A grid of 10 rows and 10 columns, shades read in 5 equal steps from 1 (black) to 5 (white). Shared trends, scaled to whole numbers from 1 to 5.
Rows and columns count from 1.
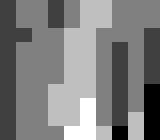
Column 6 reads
4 4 4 4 4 4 4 5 5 5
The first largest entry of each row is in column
6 6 5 5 5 5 4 6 6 5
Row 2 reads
2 3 3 2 3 4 4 3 3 3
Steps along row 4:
up same same up same down down up down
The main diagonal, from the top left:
2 3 3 3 4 4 3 2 4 1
